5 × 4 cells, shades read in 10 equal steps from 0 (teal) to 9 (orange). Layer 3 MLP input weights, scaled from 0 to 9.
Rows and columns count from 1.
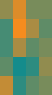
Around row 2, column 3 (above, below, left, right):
4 3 9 3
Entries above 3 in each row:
4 2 2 1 2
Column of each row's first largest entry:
2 2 2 4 1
